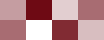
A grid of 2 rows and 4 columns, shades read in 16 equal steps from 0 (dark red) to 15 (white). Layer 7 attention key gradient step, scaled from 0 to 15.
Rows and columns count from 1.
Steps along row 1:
down up down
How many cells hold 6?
2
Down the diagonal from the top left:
9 15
